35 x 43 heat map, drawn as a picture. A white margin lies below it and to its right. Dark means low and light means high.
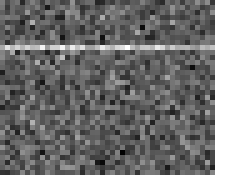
Row 10 stands out from the rest. The halves do not mirror each other. No overall slope runs across the table. Overall the values sit about 40% of the way up the scale.
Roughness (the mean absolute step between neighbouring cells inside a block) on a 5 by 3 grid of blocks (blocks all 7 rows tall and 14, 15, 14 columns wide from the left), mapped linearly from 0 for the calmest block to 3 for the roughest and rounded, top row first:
1 0 0
3 2 1
0 1 0
1 0 1
1 1 0
